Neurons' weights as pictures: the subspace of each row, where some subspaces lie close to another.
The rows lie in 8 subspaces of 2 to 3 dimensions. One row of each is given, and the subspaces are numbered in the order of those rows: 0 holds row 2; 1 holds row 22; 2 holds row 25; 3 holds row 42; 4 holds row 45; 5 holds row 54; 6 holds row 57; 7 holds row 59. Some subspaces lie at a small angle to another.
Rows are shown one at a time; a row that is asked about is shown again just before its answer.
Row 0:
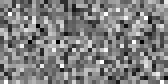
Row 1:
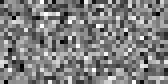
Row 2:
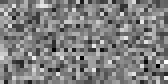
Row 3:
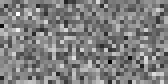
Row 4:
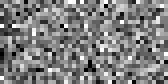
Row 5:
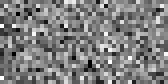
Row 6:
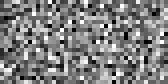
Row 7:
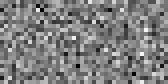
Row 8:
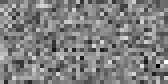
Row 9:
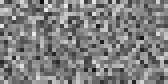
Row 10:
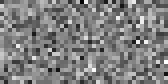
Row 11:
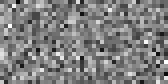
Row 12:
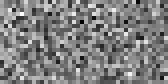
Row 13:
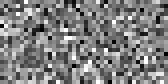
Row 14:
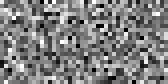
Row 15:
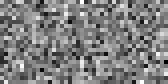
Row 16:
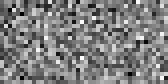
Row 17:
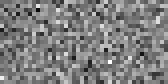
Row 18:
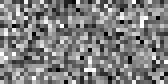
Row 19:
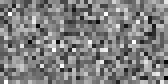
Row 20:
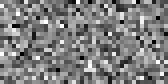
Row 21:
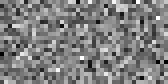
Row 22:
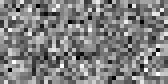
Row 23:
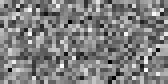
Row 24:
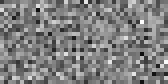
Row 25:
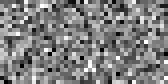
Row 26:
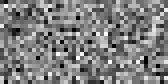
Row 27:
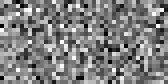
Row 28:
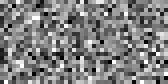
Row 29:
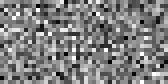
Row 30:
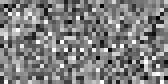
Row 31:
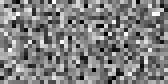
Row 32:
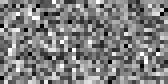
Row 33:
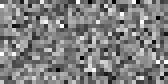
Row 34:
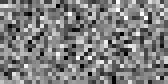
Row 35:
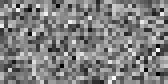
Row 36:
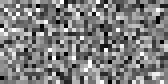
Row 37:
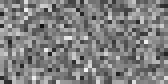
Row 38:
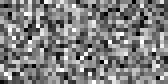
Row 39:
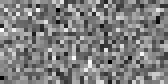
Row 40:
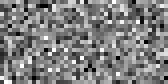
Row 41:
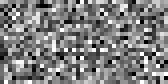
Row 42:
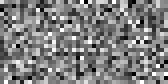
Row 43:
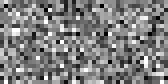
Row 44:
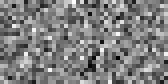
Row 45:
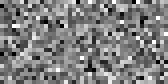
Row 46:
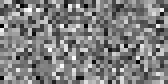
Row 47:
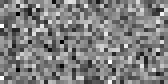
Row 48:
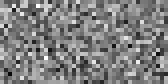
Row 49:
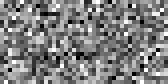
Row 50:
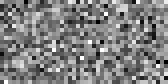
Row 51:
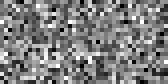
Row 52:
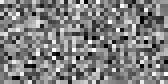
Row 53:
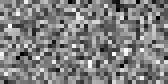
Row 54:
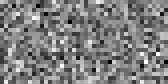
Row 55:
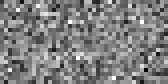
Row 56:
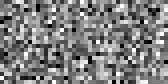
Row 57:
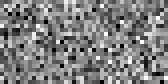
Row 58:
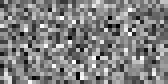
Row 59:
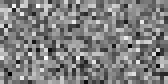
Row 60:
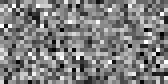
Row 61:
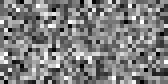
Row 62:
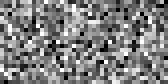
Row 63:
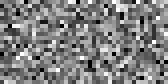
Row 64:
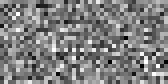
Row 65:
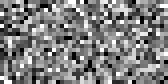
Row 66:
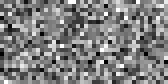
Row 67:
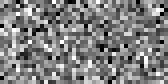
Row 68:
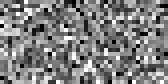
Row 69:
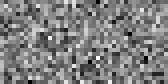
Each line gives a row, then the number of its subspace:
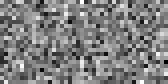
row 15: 7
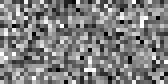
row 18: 6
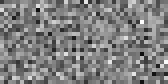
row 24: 3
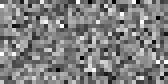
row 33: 4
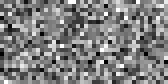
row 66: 6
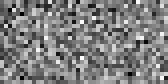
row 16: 5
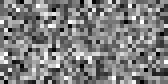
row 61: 1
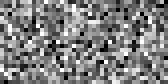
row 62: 6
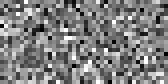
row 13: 2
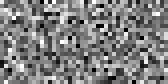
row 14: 7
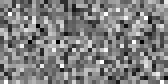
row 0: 6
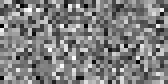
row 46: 7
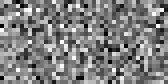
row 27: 7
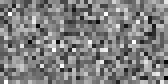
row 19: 6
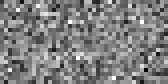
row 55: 1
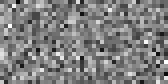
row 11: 5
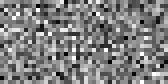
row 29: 3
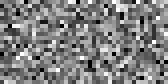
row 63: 4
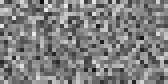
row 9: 7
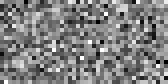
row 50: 6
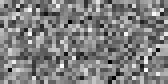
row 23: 1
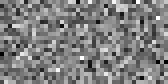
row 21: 4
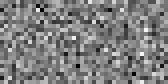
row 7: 3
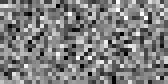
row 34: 4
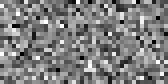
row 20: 4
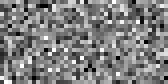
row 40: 2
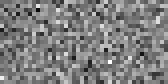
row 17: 3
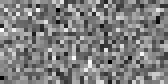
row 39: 3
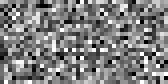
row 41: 0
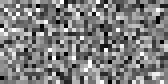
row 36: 3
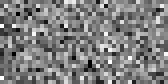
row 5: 0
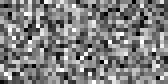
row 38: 6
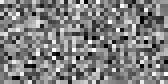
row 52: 3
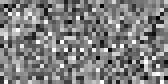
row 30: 6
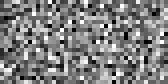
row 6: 1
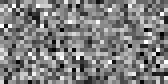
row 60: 5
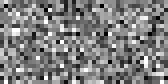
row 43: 4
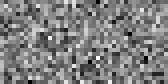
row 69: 2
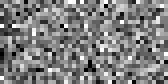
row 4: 0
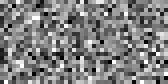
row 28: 5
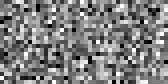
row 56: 1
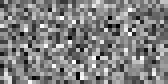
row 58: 2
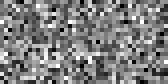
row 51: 1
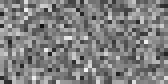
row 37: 2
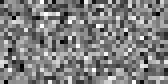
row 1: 7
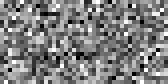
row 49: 1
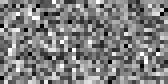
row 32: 5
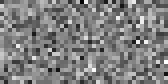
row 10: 3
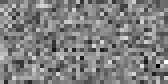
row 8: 0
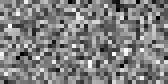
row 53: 4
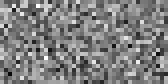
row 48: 7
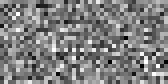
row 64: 0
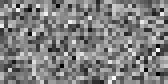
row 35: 1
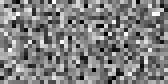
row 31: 7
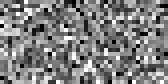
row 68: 2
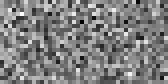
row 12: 5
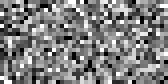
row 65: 2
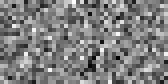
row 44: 2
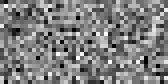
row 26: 4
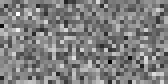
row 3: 0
